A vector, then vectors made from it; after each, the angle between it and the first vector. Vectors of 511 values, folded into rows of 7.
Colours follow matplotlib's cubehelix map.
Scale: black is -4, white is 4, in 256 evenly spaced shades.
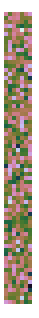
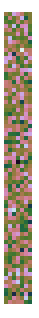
orthogonal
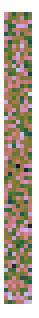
partly opposed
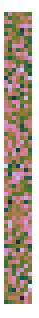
nearly opposite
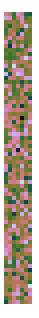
partly opposed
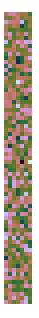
orthogonal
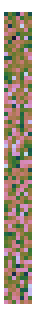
partly opposed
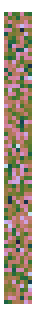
nearly opposite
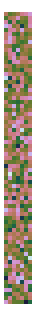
partly aligned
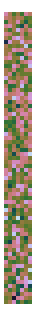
partly aligned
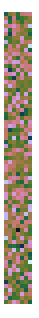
orthogonal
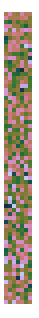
partly aligned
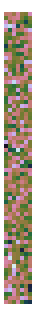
partly aligned
